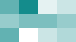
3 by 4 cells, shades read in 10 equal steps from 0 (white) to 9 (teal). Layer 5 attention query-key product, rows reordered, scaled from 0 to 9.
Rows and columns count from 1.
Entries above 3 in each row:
2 4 1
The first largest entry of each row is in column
2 2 1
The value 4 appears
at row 2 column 1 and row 2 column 4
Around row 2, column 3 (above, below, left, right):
1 2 5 4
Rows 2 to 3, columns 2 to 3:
5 5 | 0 2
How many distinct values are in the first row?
4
